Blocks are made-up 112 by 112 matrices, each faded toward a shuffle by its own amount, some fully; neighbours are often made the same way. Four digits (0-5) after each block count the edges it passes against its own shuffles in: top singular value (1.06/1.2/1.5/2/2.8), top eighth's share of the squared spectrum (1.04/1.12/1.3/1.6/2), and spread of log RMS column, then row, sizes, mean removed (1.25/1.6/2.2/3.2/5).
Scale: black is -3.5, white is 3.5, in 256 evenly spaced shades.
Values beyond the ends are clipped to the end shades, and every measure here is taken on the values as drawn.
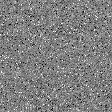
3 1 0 0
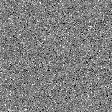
3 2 1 0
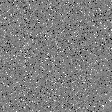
2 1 0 0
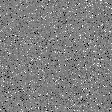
0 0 0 0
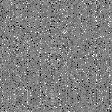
4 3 2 1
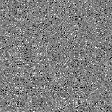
4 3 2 2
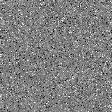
3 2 1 0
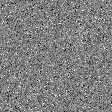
0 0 0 0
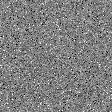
0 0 0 0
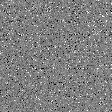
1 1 1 2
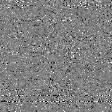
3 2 1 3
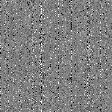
2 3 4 0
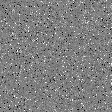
0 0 0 0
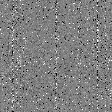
2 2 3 0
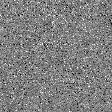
1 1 0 2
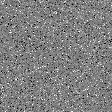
1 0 0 0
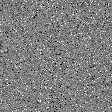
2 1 0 0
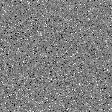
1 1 0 0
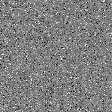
3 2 0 0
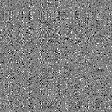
4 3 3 2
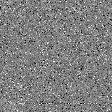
3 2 0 1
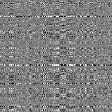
5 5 3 4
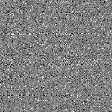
4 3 2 2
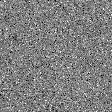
0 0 0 0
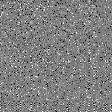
4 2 1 1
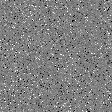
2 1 0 0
